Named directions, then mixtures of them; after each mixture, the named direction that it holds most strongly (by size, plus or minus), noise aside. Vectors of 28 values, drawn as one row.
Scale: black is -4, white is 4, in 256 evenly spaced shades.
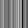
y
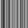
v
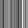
y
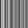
v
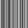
v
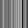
y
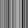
y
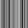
v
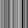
y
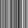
y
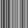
v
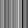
y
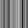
y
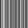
v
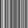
v
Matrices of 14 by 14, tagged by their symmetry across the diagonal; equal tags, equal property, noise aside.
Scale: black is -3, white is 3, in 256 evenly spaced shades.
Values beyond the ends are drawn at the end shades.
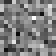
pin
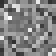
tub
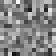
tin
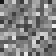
tub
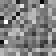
tub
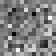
tub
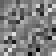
tub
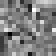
pin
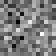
tin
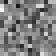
tin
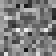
tin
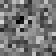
tub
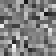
pin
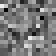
tin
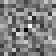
pin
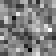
pin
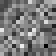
tub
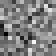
tin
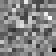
tin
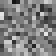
pin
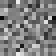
pin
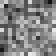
tub
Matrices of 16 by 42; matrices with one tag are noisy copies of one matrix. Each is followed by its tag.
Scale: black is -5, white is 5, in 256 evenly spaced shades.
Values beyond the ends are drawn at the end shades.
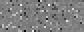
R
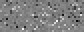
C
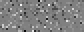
R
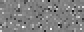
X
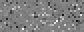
C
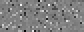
R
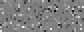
X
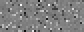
R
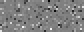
X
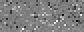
C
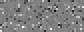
X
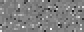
X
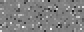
X
